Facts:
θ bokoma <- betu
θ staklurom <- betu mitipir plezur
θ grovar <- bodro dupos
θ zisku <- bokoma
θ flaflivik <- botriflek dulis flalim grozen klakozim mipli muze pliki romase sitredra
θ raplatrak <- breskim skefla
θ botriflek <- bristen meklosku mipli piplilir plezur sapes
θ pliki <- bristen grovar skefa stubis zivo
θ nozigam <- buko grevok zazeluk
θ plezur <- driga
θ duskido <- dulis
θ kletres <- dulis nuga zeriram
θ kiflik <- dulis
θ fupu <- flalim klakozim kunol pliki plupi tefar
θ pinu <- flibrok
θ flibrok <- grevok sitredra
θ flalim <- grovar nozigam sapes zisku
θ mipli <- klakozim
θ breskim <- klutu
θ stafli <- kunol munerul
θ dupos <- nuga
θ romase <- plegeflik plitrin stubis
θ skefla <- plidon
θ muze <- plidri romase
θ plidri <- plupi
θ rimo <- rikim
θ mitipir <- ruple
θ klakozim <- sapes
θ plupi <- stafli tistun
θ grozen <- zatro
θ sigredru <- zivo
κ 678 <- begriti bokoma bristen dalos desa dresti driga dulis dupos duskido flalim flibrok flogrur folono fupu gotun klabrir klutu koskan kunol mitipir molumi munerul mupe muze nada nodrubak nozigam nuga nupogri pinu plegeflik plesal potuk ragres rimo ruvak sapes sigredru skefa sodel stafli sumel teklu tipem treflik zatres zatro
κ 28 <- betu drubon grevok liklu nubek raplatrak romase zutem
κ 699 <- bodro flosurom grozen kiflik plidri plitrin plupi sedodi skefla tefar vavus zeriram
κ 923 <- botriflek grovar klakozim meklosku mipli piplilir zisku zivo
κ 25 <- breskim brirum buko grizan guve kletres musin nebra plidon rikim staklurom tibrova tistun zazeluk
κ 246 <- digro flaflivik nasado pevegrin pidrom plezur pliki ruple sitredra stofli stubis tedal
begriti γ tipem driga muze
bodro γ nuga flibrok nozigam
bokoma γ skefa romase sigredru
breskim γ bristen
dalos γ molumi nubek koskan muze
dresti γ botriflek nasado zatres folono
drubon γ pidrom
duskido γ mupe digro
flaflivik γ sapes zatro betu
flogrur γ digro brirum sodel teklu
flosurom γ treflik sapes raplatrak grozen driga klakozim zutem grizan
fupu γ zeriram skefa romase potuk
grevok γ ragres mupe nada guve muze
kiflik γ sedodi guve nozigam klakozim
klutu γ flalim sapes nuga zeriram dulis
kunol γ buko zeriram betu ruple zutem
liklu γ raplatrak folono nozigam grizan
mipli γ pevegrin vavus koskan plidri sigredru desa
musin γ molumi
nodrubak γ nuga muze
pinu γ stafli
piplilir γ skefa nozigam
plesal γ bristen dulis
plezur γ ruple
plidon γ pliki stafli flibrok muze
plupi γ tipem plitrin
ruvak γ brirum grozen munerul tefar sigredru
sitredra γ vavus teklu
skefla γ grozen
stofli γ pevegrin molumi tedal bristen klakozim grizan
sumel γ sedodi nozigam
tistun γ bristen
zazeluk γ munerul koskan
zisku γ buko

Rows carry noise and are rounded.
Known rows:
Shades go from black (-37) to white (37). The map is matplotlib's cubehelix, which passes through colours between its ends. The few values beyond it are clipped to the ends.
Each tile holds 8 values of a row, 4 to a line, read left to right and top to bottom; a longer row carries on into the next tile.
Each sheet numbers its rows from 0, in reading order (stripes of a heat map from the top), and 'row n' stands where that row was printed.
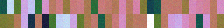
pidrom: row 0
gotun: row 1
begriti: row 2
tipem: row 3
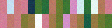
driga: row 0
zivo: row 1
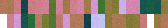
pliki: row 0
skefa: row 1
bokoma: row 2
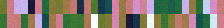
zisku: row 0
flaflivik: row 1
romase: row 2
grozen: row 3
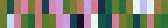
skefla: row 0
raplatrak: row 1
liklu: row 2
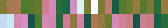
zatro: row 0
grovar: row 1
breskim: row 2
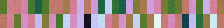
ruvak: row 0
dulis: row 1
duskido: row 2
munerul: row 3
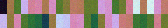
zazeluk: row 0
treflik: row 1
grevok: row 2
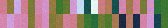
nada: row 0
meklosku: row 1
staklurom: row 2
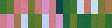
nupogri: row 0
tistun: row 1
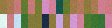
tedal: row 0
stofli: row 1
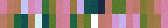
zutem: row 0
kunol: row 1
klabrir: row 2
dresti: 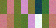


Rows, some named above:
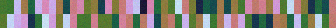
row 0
zeriram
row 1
skefla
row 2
zisku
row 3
plezur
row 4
buko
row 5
plezur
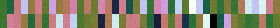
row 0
flosurom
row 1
tedal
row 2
nasado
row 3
drubon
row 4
nubek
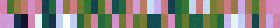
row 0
raplatrak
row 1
klutu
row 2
brirum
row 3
tistun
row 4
nuga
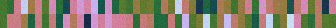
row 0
flosurom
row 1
kiflik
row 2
breskim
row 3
plezur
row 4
plupi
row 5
skefla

